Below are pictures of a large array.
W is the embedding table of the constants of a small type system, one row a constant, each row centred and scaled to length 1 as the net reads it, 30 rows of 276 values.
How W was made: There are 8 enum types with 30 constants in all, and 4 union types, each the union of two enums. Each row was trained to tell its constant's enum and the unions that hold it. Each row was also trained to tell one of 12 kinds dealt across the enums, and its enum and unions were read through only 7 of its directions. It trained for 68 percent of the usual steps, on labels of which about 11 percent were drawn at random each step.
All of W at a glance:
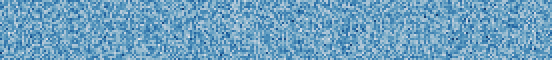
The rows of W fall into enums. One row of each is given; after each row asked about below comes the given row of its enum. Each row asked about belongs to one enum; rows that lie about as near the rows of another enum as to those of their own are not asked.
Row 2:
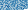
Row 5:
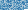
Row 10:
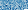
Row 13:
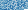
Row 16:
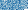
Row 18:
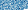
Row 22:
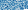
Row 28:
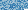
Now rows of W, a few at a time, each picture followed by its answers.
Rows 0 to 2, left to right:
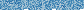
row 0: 5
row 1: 18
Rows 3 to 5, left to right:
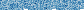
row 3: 28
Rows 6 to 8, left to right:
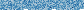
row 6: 28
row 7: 22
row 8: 18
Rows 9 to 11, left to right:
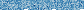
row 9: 5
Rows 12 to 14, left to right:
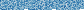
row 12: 13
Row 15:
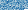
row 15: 5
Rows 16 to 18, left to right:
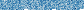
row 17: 18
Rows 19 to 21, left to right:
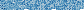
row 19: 16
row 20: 18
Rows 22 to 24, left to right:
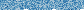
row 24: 5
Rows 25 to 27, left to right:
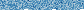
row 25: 28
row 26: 16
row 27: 2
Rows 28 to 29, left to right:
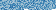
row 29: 2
